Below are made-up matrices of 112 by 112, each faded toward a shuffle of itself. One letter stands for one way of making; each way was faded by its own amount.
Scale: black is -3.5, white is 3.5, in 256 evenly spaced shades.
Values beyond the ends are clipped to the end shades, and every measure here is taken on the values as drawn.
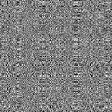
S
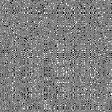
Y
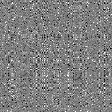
Y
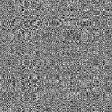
S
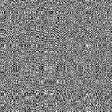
S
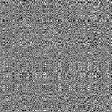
S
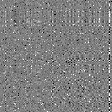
Y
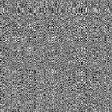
S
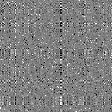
Y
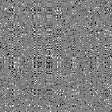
Y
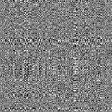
S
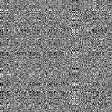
S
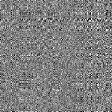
S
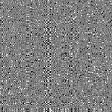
Y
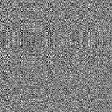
S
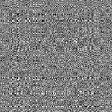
S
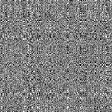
S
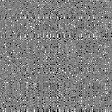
Y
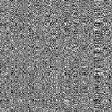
S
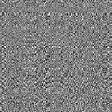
S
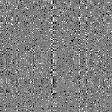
Y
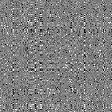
Y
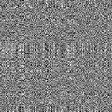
S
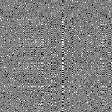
Y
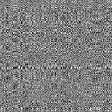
S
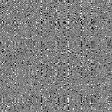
Y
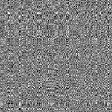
S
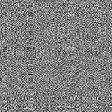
S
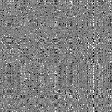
Y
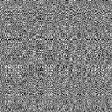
S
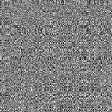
S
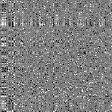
Y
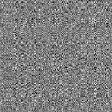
S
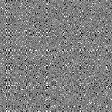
Y
